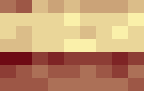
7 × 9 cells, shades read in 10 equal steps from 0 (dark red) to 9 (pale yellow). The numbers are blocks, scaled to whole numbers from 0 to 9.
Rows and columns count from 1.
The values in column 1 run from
0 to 8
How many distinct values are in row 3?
3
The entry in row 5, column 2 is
0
